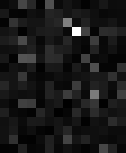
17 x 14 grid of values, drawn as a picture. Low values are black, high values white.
Overall the values sit about 10% of the way up the scale. The top middle is the roughest part. The values are skewed, with a long tail toward high values. The top middle is the ninth with the highest average. There is no seam.
